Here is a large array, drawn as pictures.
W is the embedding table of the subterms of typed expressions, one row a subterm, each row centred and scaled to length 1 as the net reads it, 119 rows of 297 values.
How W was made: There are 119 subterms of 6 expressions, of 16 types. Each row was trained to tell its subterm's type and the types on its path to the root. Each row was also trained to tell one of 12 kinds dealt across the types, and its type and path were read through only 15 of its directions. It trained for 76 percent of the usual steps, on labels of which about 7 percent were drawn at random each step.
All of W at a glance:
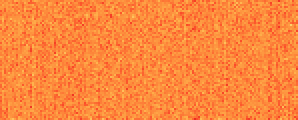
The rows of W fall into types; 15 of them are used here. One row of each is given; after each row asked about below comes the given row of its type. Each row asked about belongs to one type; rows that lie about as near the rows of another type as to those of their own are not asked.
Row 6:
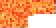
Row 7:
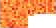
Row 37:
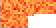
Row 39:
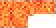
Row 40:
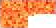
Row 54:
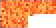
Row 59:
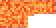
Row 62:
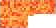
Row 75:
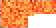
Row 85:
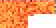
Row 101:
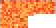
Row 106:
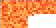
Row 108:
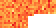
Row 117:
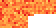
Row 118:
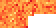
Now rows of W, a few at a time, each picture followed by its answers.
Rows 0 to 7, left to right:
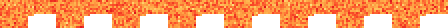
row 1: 118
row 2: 6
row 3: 108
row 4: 75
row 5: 59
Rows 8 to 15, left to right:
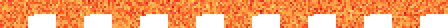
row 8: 59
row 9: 75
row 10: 40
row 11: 6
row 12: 6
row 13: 108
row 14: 108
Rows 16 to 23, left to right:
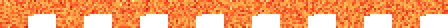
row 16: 108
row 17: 117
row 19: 101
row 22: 40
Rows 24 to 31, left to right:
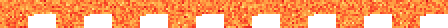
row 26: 39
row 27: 101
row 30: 37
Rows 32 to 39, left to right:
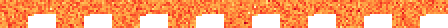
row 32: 117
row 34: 85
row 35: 59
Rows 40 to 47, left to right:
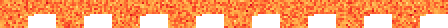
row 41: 7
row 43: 85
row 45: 106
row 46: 106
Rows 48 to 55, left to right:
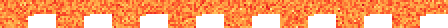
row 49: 101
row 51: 6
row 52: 106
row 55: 101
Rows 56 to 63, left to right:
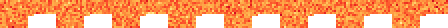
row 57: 62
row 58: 39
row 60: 101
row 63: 106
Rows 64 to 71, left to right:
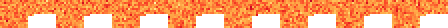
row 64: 54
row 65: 62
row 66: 75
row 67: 40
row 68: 37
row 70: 101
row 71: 6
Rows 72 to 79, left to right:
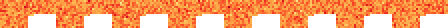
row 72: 117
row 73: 118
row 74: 117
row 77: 59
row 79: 62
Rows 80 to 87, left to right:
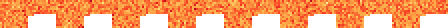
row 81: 54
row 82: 7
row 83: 40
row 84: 40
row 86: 6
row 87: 62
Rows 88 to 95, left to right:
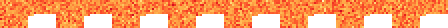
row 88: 7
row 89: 118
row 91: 40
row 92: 7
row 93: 59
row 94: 117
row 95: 59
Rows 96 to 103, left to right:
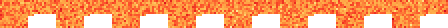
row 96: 7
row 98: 108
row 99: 117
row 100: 75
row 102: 117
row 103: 118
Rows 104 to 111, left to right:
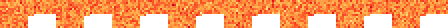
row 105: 7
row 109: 85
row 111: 54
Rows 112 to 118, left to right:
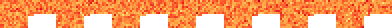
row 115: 106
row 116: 101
